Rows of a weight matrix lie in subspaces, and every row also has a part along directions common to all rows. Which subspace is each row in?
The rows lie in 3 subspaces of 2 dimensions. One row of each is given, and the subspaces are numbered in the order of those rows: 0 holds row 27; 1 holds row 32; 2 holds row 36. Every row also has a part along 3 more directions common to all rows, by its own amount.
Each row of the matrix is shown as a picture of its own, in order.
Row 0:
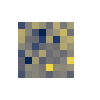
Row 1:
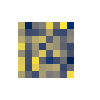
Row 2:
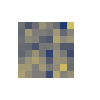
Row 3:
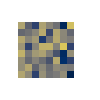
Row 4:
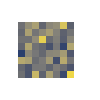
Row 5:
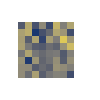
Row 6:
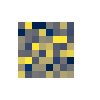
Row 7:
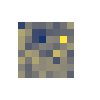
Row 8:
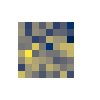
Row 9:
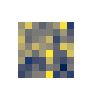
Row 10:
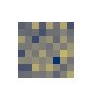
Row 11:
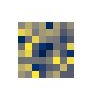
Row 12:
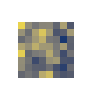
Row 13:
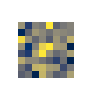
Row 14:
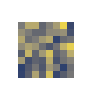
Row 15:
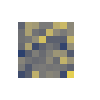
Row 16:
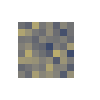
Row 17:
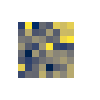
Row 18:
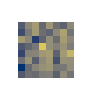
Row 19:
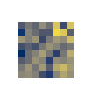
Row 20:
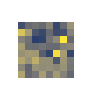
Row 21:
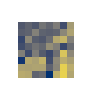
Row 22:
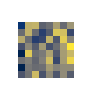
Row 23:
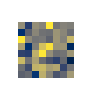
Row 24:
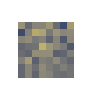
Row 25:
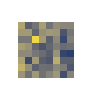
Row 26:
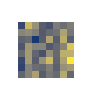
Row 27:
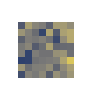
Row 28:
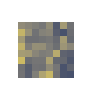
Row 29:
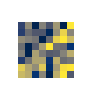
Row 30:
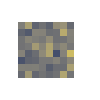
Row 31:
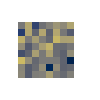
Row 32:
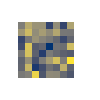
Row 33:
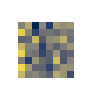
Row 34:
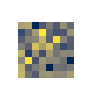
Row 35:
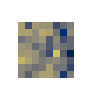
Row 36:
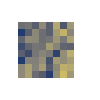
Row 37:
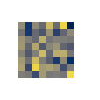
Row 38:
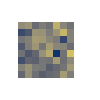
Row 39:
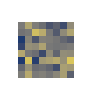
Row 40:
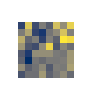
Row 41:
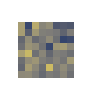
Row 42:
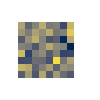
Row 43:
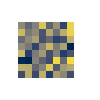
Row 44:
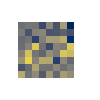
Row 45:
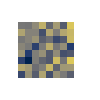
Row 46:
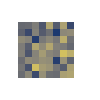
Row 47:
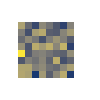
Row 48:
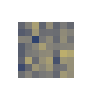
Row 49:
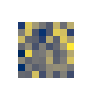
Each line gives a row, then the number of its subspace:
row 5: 1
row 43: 0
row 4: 0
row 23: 1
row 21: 2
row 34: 0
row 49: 1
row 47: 0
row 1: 1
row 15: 0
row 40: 0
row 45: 0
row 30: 2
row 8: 0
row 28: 2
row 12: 2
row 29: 2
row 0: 0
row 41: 0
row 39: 1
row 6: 0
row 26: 1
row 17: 0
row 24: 1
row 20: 2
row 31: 0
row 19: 2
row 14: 2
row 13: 1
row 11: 1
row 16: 2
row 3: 0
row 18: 1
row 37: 1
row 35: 2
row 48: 1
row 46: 1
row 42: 0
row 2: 2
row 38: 2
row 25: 1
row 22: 1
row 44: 0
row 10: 1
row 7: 2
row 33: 1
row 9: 2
